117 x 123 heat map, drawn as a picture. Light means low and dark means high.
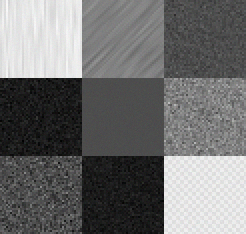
It is made of 3 by 3 panels. Panel 1,1: very low, streaked downward, faint in contrast. Panel 1,2: middling, slanting up to the right, faint in contrast. Panel 1,3: high, fine-grained, faint in contrast. Panel 2,1: very high, fine-grained, faint in contrast. Panel 2,2: high, flat. Panel 2,3: middling, fine-grained. Panel 3,1: high, fine-grained. Panel 3,2: very high, fine-grained, faint in contrast. Panel 3,3: very low, checkered, faint in contrast.
